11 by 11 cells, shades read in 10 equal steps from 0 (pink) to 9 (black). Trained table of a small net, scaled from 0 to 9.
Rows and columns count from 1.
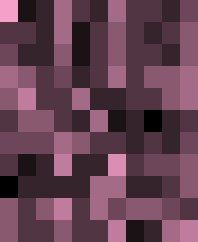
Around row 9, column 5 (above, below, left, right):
7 6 7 3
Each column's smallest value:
0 2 4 2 3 3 1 4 4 3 2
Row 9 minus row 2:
3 1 0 4 -1 -3 -1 1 0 0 0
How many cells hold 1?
1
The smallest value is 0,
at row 1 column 1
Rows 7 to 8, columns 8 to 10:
7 6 7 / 6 5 5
